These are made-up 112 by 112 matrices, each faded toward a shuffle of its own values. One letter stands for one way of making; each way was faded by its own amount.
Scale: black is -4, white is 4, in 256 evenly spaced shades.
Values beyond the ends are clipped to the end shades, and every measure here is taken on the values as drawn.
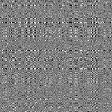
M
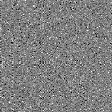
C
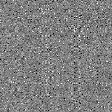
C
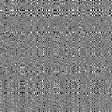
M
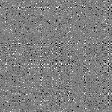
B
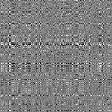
M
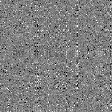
C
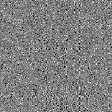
C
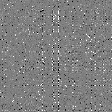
B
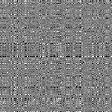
M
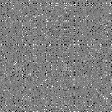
B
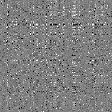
B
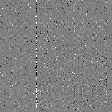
B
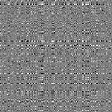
M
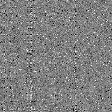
C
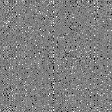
B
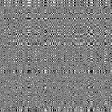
M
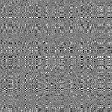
M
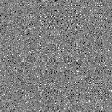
C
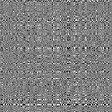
M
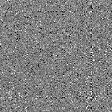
C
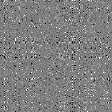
B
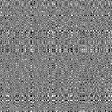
M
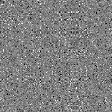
C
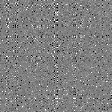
B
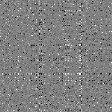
B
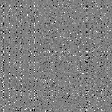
B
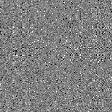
C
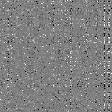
B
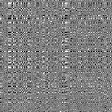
M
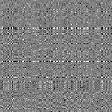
M
